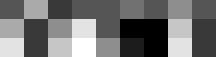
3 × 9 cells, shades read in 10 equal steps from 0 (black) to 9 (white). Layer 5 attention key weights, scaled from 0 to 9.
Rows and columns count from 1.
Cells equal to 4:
1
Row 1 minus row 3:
-5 4 -5 -6 -2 3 3 -3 1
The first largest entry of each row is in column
2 4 4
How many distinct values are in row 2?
7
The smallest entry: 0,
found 3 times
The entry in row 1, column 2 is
6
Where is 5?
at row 1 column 8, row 2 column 3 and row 3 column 5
